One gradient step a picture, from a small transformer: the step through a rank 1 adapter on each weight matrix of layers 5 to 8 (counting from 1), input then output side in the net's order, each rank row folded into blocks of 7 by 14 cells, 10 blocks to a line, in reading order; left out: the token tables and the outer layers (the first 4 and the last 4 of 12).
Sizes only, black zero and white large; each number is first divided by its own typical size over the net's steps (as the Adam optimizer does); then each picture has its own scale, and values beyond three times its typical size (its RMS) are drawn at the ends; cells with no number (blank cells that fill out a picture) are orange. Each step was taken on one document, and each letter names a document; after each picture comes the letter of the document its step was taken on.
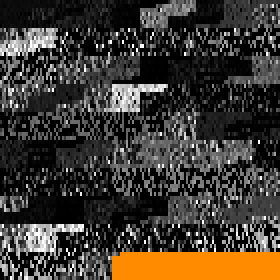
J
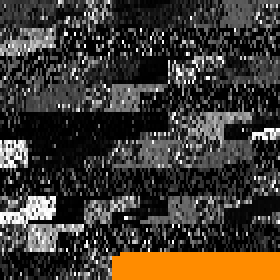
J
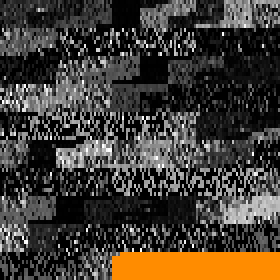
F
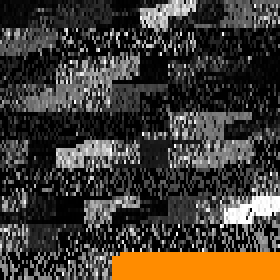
F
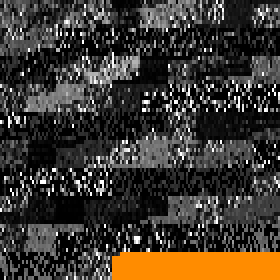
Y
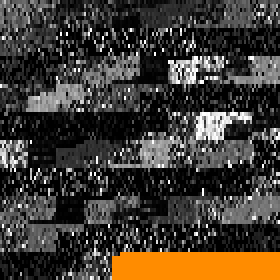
J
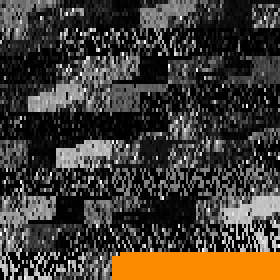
F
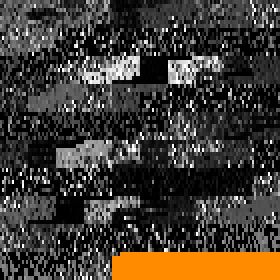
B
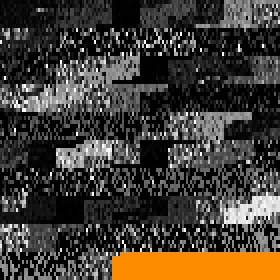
F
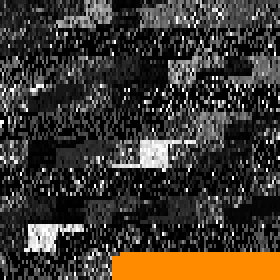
Y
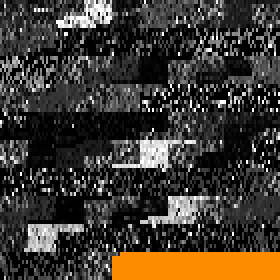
Y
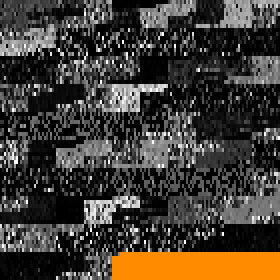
J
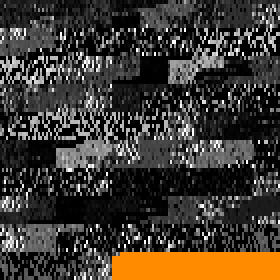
B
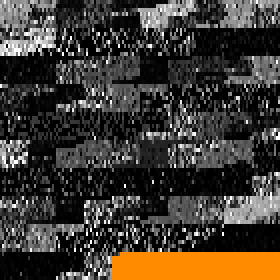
J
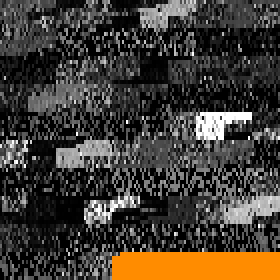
F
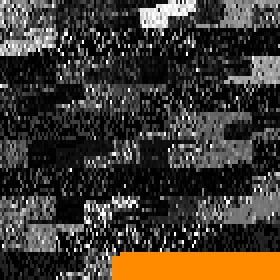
J
